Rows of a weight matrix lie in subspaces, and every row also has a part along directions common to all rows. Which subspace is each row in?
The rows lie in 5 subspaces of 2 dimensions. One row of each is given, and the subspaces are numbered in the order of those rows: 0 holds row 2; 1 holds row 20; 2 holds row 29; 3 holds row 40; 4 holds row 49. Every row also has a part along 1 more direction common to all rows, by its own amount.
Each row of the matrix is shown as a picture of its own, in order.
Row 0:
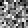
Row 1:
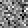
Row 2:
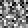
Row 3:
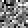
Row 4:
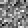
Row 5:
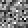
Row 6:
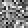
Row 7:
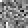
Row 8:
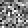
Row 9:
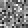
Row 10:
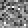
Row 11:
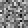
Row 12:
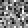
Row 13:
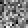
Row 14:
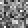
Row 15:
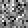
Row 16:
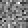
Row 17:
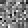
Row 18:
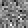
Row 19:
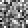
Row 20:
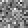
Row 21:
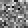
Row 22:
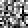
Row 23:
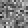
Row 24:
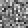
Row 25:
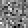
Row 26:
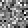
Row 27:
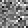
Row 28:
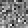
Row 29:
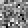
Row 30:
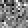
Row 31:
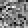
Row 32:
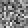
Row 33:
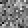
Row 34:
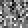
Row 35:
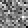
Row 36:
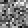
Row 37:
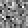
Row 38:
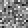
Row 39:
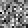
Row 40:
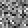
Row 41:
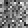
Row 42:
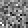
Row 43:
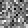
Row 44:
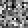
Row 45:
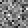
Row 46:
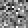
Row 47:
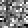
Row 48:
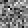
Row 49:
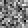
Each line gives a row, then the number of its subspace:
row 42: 3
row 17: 1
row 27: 3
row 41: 1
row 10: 0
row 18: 3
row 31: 0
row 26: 1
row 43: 4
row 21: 0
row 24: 4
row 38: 4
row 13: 2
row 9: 4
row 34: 0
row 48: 1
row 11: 2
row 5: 1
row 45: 3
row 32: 2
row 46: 0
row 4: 1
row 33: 1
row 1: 3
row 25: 3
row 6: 2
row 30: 0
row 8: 4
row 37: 0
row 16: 1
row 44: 0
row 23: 2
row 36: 1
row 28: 4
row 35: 3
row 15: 0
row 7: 2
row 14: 2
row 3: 0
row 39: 4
